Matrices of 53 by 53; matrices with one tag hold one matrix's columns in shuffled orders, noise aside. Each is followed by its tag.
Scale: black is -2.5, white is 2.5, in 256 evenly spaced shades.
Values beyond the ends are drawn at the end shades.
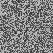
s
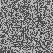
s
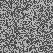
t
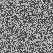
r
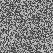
r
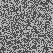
t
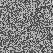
s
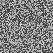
r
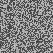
t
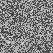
r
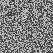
s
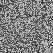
t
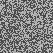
t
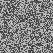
r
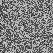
t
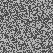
r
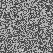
t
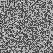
s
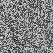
s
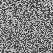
t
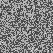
s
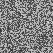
t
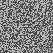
s
